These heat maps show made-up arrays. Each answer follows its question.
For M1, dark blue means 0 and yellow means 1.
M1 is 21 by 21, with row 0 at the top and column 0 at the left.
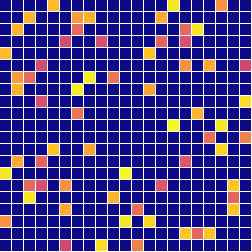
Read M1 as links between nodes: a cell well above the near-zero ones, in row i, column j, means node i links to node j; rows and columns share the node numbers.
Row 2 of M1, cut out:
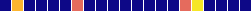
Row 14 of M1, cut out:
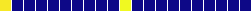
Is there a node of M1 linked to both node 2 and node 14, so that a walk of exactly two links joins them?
no
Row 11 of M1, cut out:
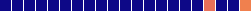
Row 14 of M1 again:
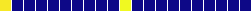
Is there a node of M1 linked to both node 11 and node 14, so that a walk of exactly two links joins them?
no
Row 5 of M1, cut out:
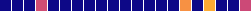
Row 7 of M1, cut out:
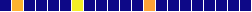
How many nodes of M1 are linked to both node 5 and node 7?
0
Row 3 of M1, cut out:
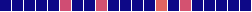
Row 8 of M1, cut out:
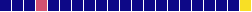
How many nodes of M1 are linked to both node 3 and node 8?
0
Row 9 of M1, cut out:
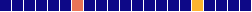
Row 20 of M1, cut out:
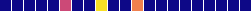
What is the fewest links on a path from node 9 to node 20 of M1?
5
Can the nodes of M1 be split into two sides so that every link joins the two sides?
no
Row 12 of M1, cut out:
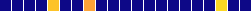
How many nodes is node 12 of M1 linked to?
3
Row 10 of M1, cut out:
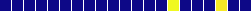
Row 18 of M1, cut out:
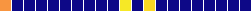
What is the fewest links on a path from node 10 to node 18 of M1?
1
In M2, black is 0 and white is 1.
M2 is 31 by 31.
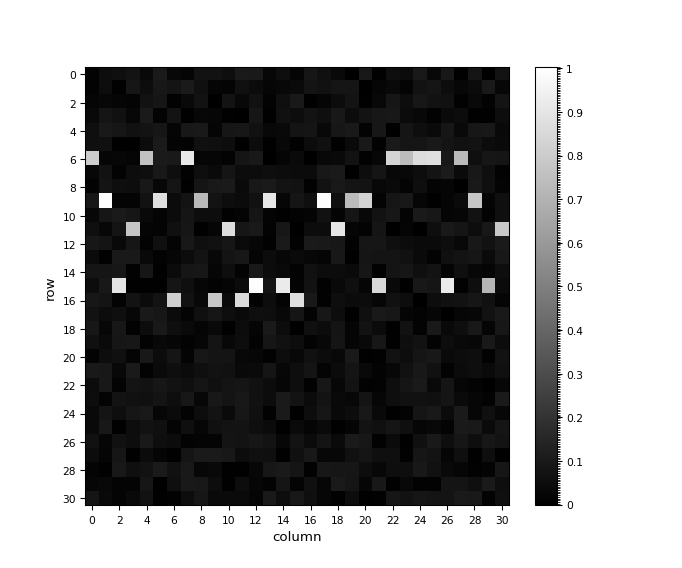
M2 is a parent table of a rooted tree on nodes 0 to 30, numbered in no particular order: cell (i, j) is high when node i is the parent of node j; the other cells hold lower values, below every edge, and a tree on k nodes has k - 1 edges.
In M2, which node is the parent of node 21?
15
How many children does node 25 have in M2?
0
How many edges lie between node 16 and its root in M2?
0
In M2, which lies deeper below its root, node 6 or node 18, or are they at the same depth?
node 18
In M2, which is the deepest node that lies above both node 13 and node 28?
9
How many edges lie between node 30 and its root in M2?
2
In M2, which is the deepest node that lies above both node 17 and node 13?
9
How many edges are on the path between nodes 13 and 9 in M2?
1
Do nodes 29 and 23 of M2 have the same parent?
no
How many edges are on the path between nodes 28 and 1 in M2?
2
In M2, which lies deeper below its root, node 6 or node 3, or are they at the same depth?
node 3
